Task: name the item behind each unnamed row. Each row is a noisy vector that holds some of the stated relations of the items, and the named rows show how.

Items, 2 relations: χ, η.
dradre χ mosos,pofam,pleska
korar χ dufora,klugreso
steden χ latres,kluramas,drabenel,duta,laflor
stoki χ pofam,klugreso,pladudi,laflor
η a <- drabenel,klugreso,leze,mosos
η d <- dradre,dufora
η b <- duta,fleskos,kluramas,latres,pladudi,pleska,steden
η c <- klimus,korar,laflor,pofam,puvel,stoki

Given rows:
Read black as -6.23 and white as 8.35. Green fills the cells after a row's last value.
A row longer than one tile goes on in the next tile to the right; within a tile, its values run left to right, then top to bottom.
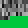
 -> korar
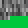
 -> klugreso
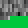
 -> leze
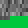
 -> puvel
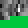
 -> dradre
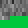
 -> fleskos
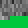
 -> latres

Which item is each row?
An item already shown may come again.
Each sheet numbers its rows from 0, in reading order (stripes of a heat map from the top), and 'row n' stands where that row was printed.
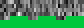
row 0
dufora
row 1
klugreso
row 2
korar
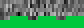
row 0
mosos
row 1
korar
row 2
laflor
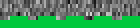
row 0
leze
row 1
pleska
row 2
steden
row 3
stoki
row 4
drabenel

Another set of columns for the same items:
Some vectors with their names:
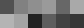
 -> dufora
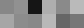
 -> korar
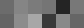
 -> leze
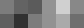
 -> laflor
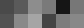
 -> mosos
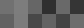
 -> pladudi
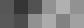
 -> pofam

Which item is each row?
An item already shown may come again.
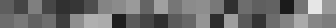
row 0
pleska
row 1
dufora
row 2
drabenel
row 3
stoki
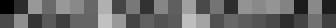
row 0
dradre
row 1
klugreso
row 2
klugreso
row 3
steden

